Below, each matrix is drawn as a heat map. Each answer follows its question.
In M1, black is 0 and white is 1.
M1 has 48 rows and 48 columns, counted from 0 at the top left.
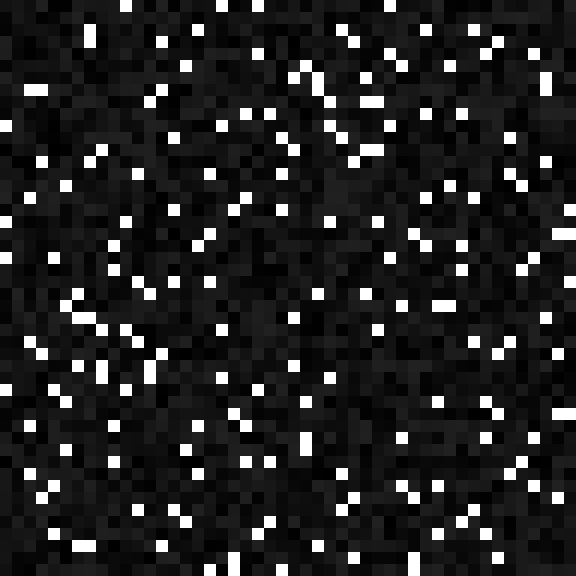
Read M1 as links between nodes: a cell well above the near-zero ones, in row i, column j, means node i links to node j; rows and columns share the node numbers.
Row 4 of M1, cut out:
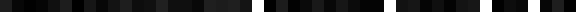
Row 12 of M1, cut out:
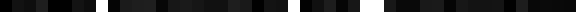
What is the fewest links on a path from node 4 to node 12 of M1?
5
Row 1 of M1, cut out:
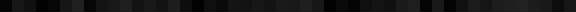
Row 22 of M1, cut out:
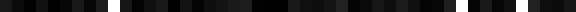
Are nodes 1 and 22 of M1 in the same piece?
no
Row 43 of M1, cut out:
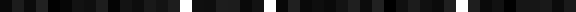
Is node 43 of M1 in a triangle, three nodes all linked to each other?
yes
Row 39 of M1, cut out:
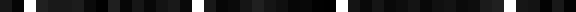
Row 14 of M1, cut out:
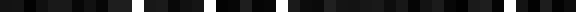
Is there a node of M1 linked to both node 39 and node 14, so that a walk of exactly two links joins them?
yes
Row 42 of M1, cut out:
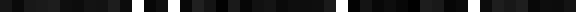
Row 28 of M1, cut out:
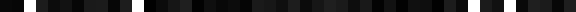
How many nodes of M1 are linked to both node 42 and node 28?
2
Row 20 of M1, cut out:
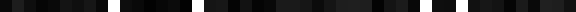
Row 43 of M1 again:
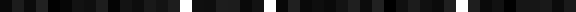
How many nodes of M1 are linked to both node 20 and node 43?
1
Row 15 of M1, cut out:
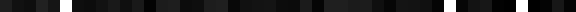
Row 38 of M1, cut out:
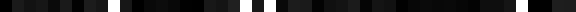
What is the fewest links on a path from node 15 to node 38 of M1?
2
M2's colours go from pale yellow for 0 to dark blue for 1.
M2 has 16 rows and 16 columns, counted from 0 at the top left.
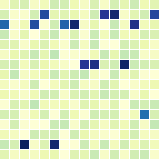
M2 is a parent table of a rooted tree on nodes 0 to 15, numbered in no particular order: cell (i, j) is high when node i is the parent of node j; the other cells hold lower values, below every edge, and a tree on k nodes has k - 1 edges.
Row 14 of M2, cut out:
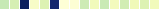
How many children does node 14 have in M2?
2
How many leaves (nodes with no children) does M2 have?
11
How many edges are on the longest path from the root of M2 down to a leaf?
5
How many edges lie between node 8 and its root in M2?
5
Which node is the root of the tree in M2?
1
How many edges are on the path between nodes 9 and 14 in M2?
3
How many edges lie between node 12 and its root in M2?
5
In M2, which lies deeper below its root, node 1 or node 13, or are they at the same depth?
node 13
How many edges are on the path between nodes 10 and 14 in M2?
3
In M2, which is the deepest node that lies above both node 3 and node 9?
2
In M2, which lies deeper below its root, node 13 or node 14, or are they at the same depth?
node 13
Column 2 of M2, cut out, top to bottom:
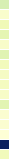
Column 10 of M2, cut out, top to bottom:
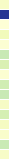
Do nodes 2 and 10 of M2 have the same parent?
no
